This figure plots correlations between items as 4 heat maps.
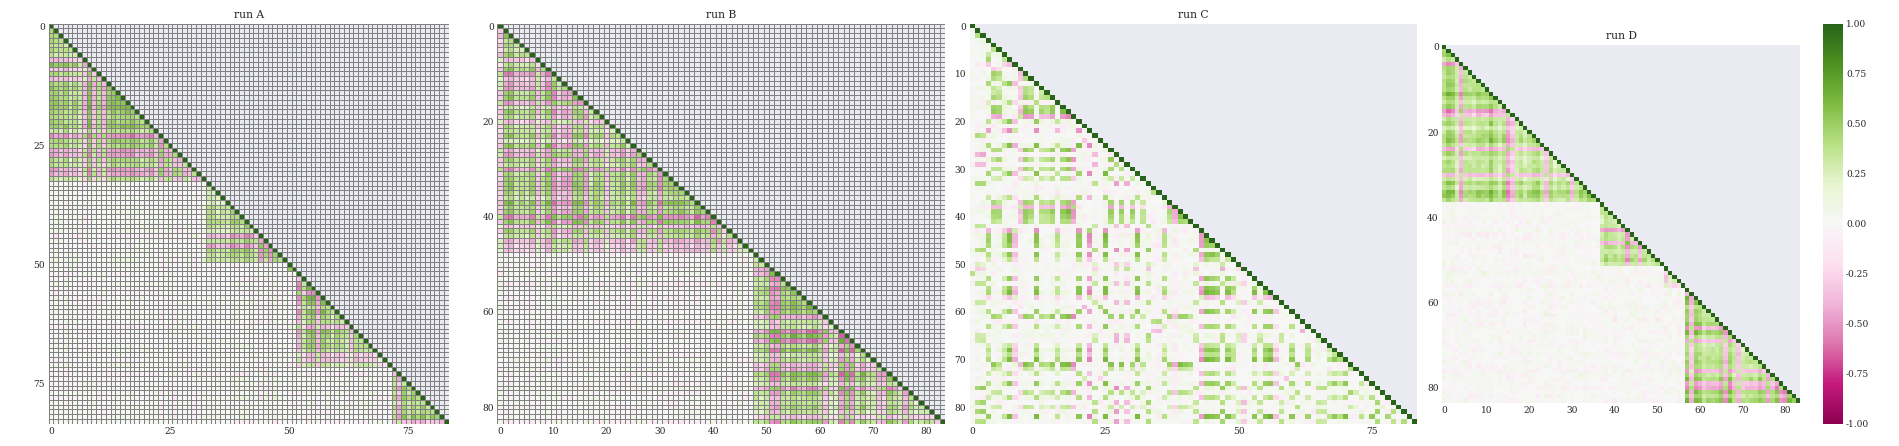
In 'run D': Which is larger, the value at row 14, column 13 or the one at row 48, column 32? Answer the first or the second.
the first
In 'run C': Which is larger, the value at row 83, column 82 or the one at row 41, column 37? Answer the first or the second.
the second
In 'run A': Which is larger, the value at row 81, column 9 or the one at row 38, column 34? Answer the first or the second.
the second
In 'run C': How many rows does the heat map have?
84
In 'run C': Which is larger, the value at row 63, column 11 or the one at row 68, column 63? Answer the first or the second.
the second
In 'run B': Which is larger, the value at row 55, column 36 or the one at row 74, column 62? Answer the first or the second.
the second
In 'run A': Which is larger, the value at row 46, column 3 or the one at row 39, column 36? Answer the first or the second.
the second
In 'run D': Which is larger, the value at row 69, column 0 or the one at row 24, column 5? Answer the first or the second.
the first
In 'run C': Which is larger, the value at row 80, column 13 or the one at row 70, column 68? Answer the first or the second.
the second
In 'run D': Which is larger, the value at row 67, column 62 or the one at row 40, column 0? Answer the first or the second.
the first
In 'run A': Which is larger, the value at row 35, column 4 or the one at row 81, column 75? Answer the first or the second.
the second
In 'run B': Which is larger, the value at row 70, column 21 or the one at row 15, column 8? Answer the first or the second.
the second
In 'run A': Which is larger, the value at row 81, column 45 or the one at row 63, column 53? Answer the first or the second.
the first
